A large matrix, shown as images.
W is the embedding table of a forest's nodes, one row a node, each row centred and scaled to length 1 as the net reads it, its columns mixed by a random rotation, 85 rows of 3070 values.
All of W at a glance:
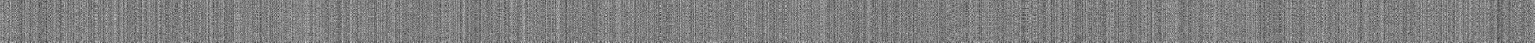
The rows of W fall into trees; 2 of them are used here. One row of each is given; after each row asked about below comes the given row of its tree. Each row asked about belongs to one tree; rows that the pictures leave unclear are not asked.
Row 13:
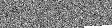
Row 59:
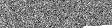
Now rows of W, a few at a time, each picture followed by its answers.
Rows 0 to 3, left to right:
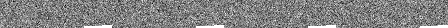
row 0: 59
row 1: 13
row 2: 59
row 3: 59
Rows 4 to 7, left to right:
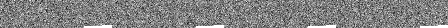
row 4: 13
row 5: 59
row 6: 59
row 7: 13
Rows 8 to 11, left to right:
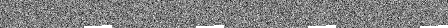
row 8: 13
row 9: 59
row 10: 13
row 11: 13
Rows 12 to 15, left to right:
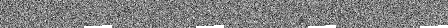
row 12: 13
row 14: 59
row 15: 13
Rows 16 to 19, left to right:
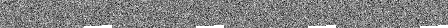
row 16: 59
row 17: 59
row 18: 13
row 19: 13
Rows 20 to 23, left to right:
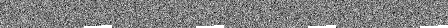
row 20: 59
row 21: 13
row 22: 13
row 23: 13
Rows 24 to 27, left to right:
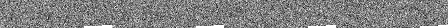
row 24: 59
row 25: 59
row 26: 13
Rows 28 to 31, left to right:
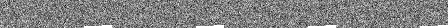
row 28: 59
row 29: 59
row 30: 59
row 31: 59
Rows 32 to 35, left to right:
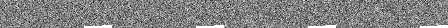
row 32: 13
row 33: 13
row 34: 59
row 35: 13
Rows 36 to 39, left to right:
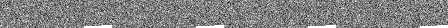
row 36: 59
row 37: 59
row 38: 59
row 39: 59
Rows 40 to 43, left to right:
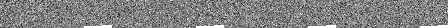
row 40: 13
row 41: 13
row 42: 59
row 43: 59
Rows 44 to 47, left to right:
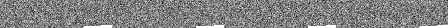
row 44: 59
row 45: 13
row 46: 13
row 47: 59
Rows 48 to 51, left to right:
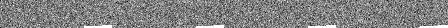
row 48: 13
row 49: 59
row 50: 13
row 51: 59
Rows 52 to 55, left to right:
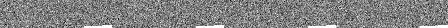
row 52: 59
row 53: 59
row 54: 13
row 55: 59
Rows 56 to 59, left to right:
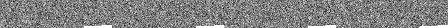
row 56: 59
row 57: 13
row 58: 59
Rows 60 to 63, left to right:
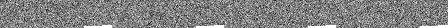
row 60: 13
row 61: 59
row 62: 59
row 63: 59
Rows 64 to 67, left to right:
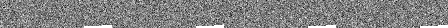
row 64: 59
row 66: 13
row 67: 13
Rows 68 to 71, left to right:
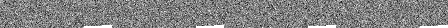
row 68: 59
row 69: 13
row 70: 13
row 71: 59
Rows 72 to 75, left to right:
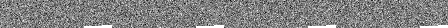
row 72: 59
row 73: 13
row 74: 13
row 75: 13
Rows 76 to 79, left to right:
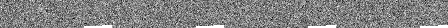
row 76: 13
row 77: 59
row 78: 59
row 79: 13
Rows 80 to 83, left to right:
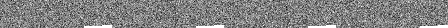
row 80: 13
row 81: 59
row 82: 59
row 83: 59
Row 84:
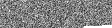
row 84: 59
